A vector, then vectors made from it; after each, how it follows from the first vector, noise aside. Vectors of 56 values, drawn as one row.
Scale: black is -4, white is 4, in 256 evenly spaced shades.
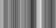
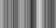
copied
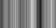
negated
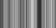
negated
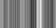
copied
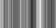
copied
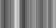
reversed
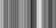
copied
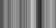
negated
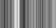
reversed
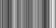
wrapped around
